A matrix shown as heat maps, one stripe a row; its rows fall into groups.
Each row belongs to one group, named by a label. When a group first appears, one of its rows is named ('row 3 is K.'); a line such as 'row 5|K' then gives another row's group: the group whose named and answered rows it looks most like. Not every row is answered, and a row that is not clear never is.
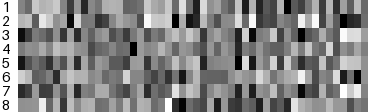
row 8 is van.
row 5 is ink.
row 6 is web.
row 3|ink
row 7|ink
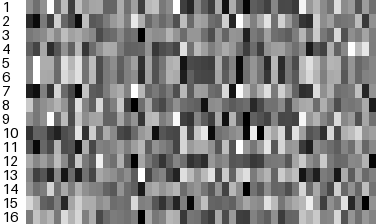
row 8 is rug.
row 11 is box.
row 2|box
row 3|van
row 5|van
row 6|van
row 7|box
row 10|ink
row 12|rug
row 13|box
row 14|van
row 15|web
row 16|van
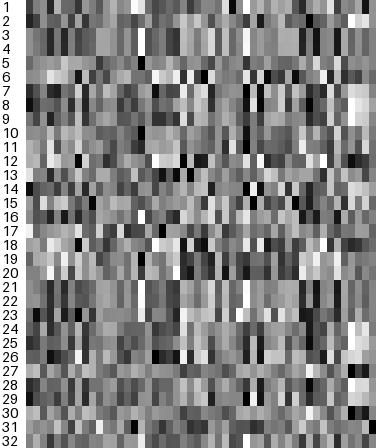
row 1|box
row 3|box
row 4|box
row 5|van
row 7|ink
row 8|ink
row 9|ink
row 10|van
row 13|web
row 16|box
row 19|van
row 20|van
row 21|box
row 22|box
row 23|box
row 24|ink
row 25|ink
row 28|ink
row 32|box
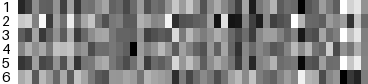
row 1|ink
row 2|van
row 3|ink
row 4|van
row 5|ink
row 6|web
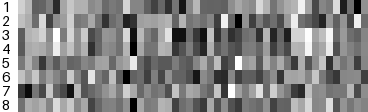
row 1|web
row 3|van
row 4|van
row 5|box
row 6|rug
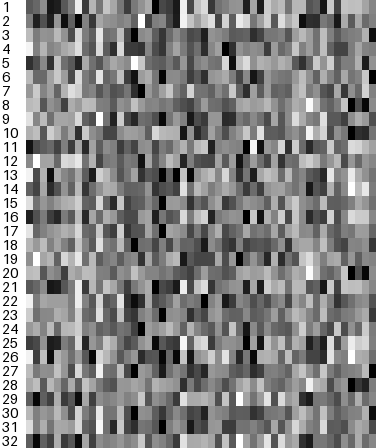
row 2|box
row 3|rug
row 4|rug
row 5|box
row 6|rug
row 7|van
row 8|web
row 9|rug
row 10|web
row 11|ink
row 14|ink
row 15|rug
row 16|ink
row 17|rug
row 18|rug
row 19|van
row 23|rug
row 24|van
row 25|ink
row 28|web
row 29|box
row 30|rug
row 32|box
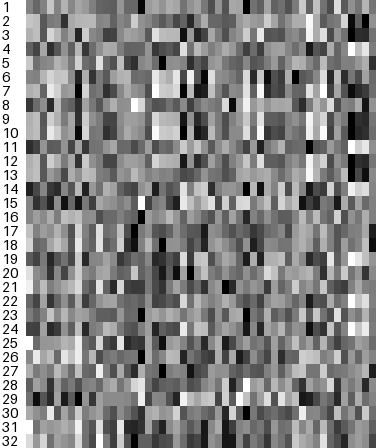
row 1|van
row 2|web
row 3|web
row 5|rug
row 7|web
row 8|box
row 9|web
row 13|web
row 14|ink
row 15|box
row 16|van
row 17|rug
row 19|ink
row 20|web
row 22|ink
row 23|van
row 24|ink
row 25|rug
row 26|van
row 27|rug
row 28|box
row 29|box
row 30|van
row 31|rug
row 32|rug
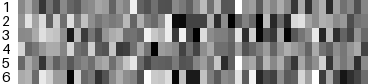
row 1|box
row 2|van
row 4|rug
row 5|box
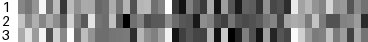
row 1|van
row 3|van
